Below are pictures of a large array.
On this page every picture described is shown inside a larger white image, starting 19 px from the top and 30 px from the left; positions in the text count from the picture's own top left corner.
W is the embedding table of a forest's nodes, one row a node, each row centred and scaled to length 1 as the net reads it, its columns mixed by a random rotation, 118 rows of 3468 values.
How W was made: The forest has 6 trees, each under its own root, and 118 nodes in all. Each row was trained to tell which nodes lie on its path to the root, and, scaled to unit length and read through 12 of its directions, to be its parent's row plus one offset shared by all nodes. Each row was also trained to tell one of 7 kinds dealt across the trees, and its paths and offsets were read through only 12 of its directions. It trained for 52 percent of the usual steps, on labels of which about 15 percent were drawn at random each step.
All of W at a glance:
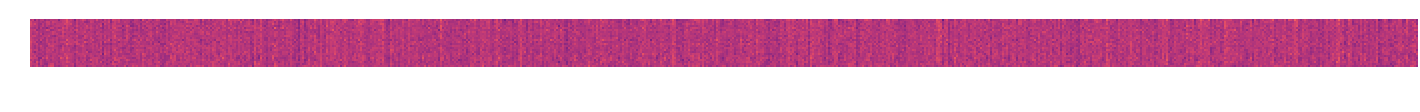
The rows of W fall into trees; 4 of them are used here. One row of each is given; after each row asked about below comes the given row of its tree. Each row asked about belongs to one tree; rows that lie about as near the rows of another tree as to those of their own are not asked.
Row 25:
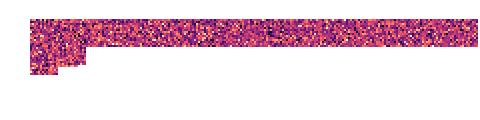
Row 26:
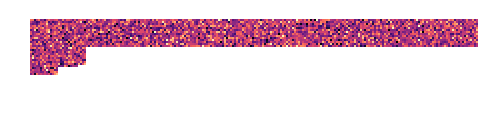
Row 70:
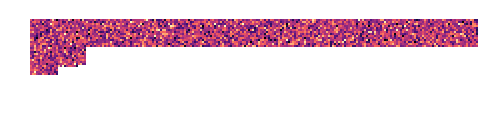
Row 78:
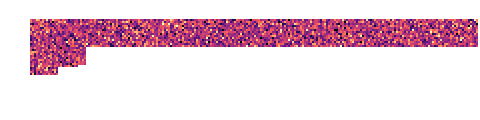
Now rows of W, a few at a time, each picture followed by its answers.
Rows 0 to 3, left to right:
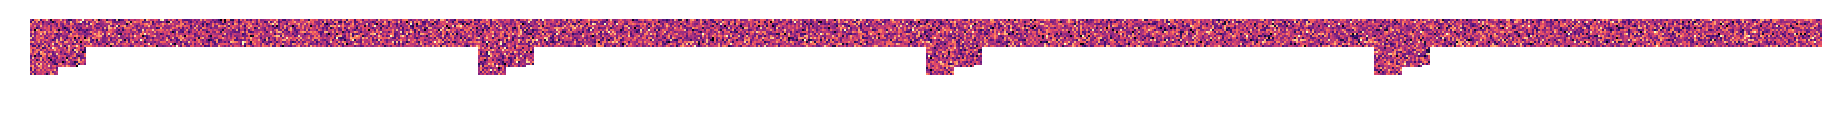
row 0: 78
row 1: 78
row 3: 78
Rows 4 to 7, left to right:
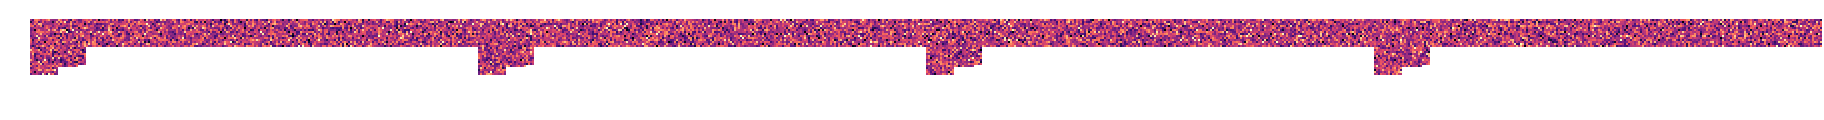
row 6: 78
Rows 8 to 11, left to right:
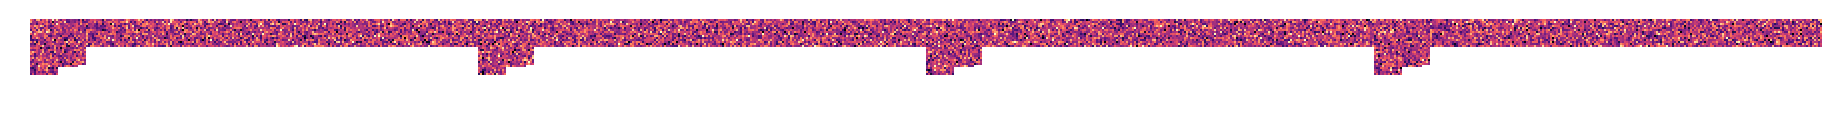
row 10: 78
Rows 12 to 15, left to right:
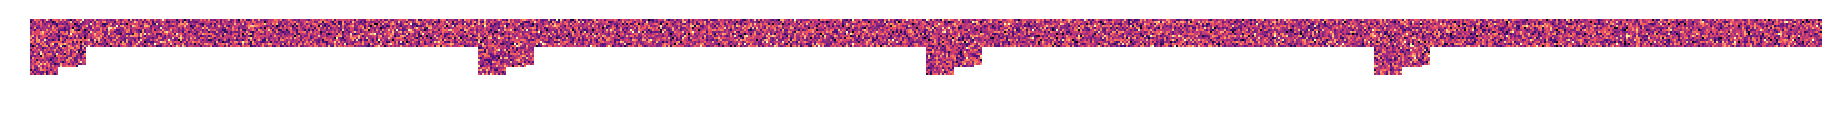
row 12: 78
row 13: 70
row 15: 25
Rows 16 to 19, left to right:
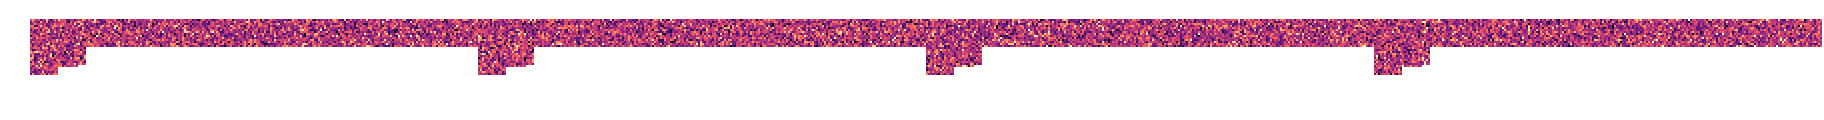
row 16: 78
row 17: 25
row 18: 25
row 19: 78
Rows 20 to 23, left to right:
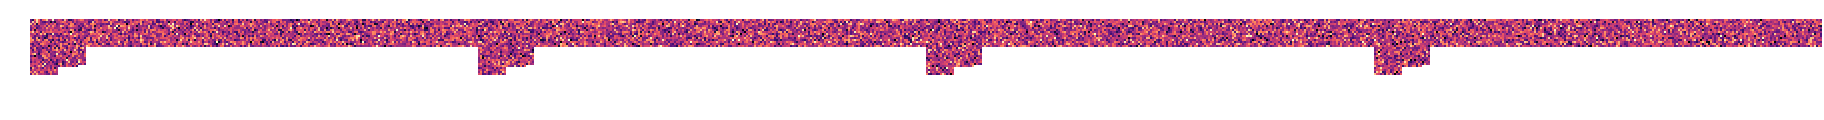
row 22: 25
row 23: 70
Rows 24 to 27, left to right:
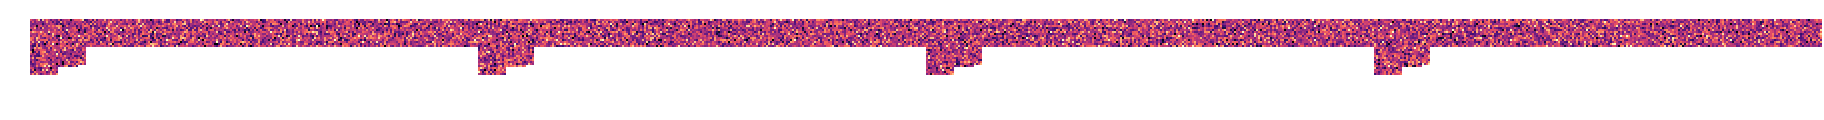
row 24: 26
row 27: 26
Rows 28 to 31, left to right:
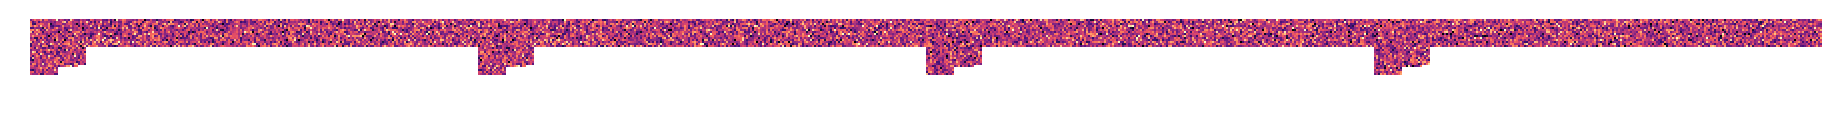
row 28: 25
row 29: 25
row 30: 70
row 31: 26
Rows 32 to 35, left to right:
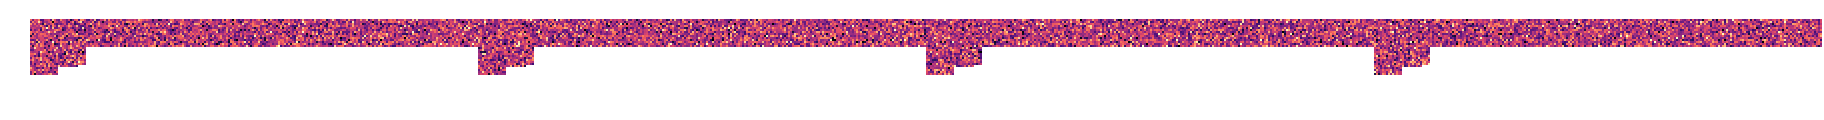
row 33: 70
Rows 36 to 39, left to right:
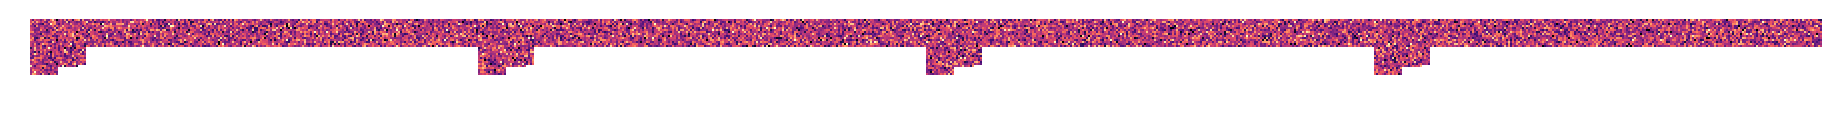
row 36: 70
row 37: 70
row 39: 25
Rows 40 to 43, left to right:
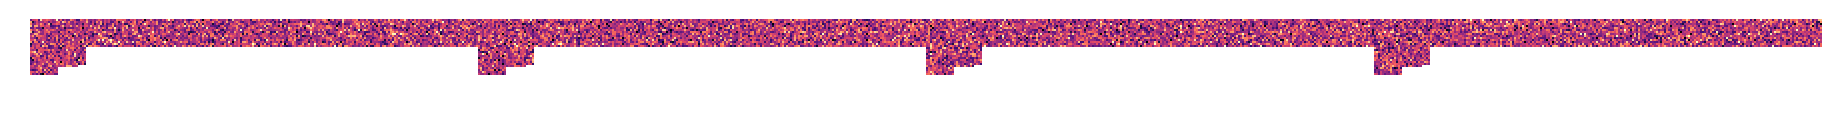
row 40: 25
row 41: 25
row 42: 70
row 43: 26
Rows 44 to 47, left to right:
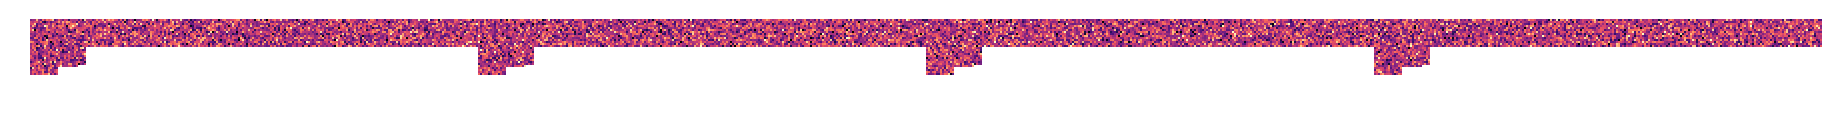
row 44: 78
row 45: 25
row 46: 25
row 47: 70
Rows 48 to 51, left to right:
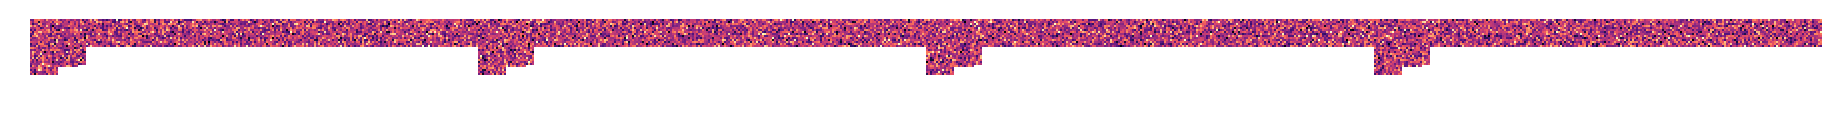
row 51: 26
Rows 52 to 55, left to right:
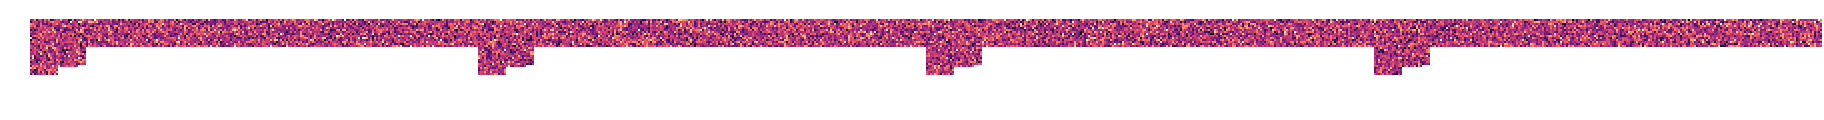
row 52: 78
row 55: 70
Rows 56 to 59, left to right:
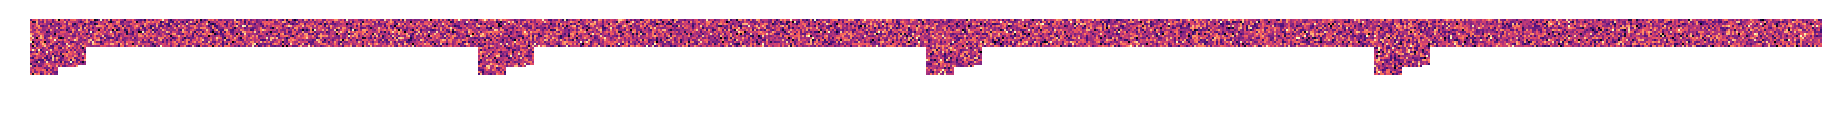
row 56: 25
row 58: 78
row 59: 70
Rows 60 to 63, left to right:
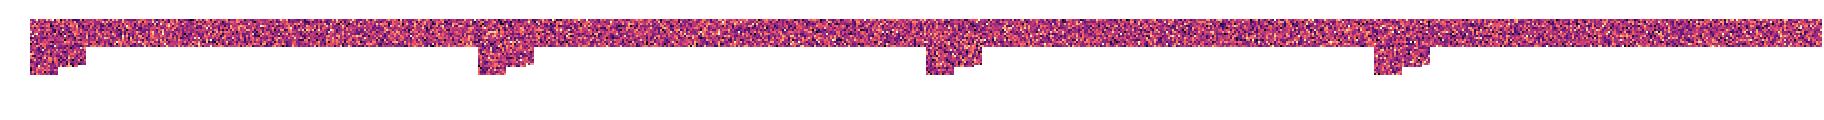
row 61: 26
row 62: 78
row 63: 78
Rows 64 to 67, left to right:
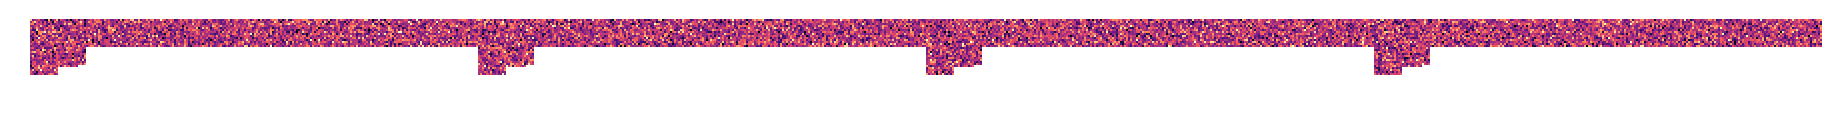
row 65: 70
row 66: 70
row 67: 26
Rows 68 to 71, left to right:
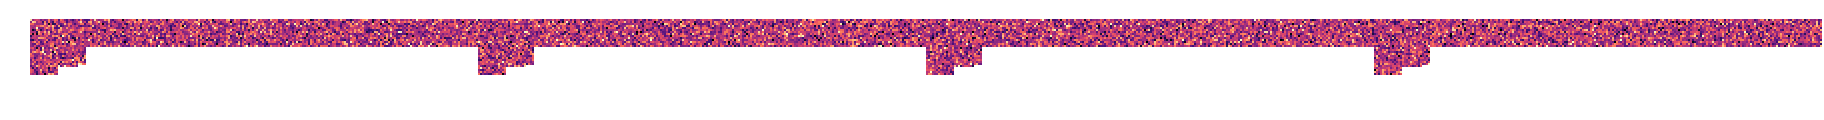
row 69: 25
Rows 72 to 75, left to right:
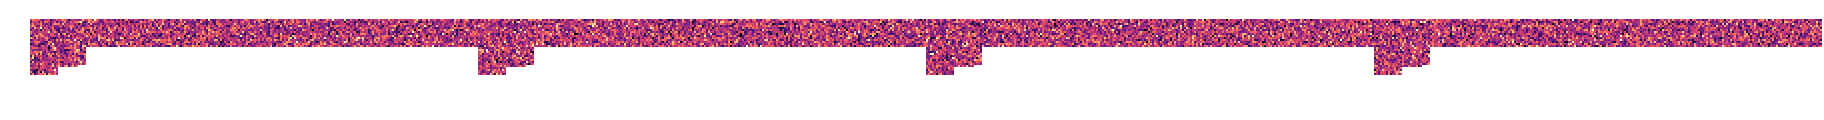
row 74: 70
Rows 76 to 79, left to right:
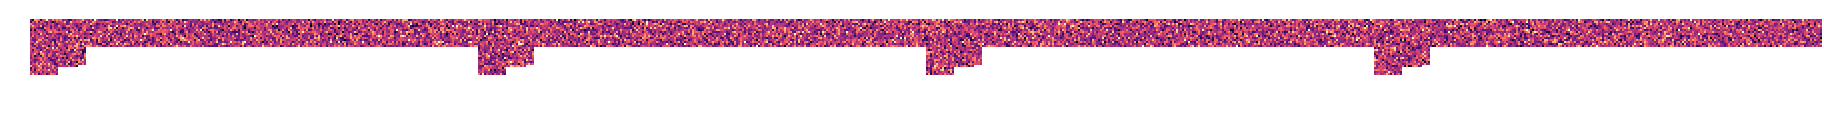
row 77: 70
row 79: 70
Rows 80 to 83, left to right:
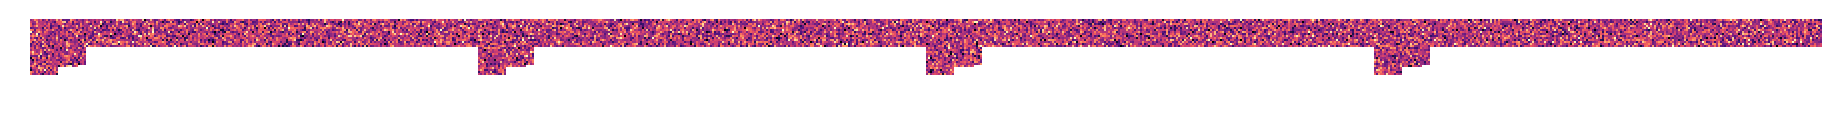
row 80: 25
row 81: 70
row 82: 78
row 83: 70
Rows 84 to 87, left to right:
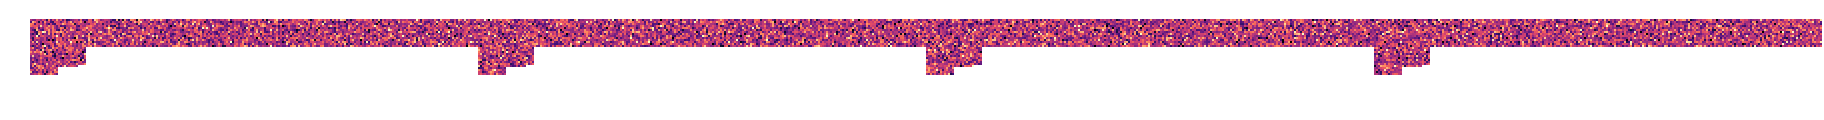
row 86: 25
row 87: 78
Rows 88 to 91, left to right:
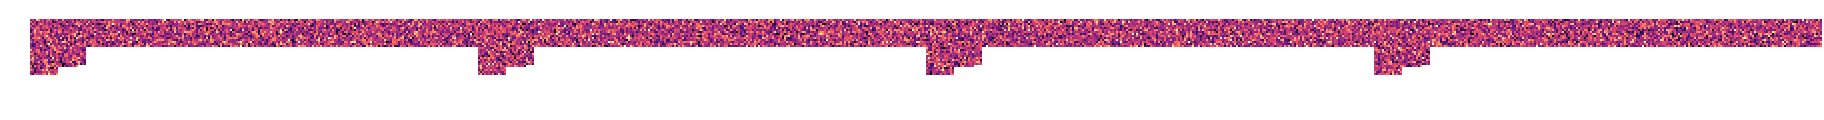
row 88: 26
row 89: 78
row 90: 26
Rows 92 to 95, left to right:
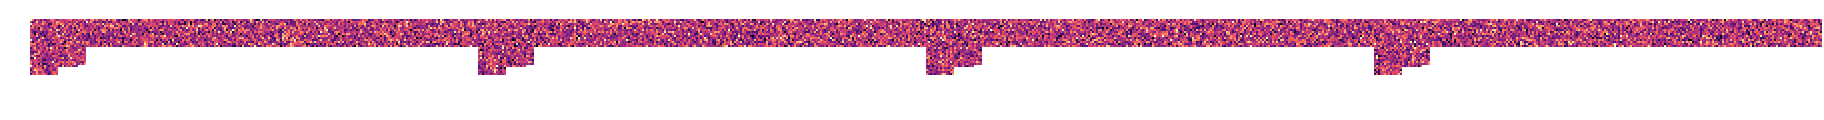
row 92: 70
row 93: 26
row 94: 26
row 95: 78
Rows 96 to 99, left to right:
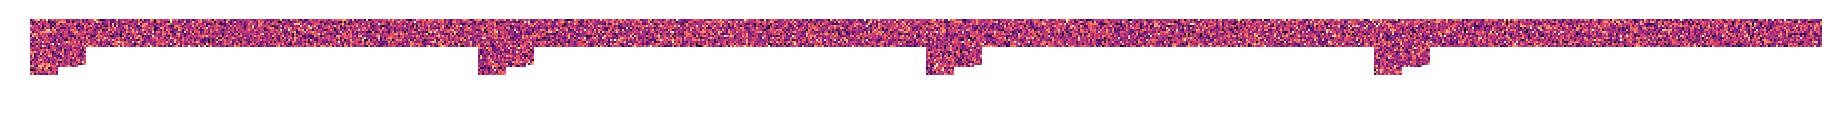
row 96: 78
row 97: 26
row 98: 78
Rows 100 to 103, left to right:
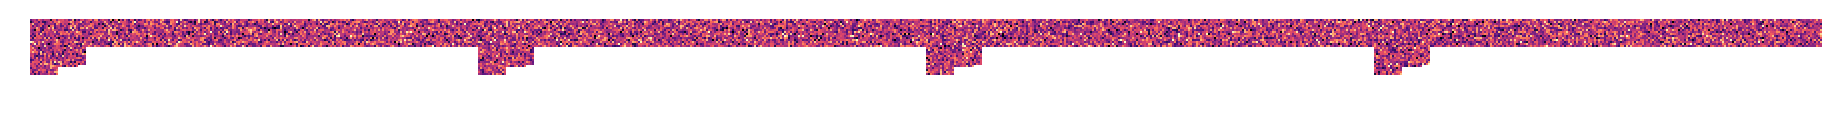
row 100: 78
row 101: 78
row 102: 25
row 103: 26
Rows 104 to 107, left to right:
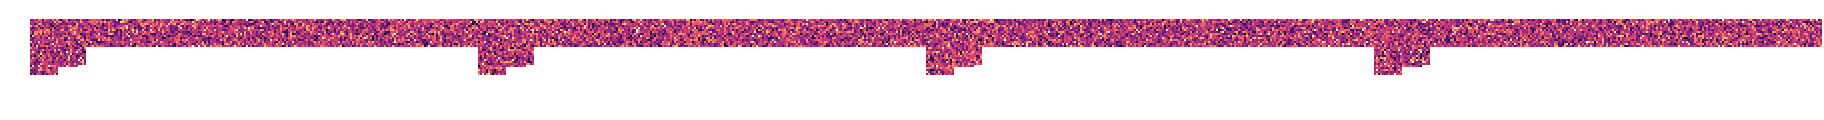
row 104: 78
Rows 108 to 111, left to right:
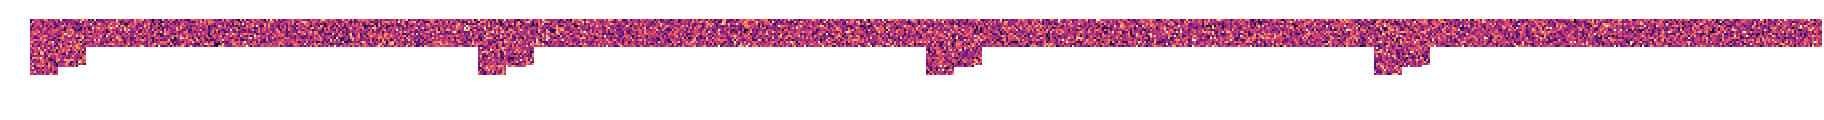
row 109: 78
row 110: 26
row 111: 78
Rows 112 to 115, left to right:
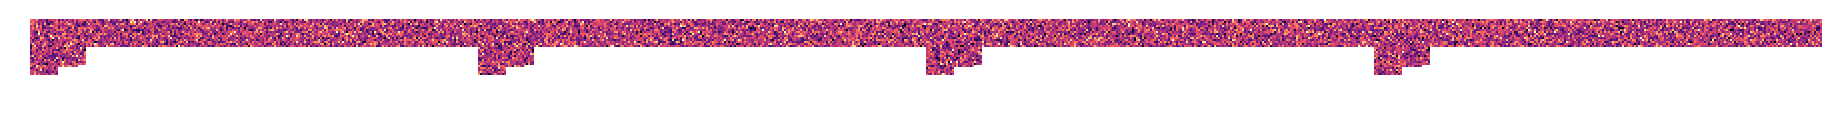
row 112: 70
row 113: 25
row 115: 78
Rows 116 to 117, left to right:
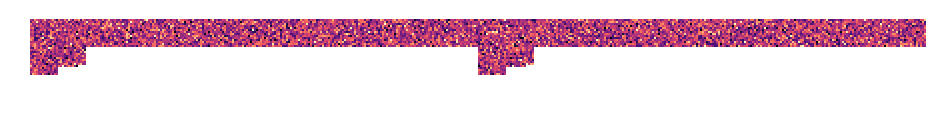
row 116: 70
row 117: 26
